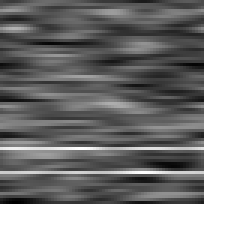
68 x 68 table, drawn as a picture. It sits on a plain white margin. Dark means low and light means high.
Grain: streaks across. Histogram: skewed, a long tail of high values. Odd lines: rows 50 and 58.
